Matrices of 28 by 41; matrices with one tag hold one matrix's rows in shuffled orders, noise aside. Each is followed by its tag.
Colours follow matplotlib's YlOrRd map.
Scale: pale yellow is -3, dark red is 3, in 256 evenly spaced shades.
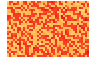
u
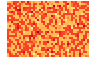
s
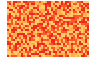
u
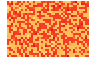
u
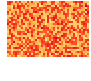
u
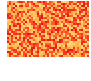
u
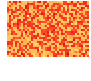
u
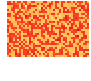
s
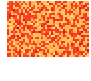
s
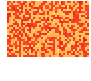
s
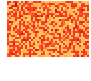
s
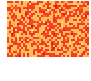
u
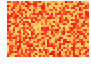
s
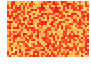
u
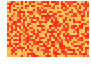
u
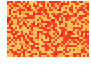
u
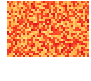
u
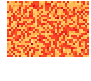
u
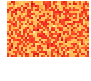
u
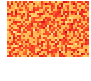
u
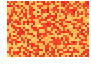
u
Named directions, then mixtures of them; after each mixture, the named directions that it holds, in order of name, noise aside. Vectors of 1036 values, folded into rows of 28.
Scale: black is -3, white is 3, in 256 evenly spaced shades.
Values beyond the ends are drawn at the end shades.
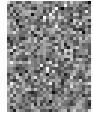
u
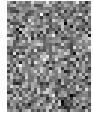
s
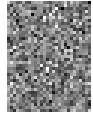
u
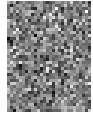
s, u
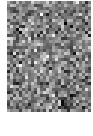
s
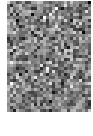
u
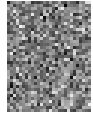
s, u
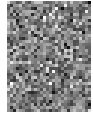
u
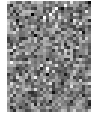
u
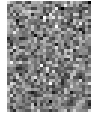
u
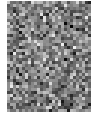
s, u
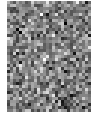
s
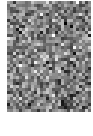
s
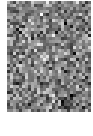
s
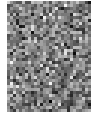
s, u
